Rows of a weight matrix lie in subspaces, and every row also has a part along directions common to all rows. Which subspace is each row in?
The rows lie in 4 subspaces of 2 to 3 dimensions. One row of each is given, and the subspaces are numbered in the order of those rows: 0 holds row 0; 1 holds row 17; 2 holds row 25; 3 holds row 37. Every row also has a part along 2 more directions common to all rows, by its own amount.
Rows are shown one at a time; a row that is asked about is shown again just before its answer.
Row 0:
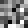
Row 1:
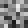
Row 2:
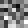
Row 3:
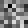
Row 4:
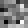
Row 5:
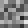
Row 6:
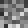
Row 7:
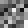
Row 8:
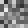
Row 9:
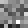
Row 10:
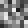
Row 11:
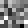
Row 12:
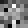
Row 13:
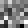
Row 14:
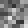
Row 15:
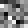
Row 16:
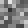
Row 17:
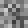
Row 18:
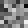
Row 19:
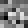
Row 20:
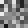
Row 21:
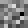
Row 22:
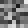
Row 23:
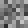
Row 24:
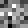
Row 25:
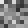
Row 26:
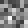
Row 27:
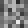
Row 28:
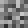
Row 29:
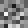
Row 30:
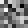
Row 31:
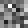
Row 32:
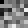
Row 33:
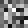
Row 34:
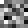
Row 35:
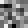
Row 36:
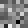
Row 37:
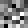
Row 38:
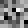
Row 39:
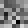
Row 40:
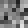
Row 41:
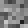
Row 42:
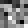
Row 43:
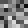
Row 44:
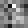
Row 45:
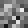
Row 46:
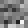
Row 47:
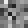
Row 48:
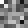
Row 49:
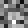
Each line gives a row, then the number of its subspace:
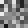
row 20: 2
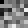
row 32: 3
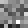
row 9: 3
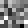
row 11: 1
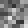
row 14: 0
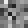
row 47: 1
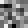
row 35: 0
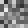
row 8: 2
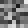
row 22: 3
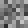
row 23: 1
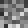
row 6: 3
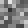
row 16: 1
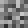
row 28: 3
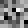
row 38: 2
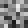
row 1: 2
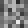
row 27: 3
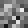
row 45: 0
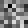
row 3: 1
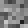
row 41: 0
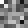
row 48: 2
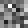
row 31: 1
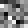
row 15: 0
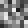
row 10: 2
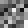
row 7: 0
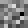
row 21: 3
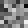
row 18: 0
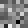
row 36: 3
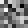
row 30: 1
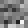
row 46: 0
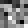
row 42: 0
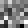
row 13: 1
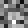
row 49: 2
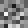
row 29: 3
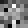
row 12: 1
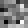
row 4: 0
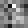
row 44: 1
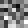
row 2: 2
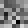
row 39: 0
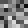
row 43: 2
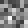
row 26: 0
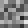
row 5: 3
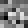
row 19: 2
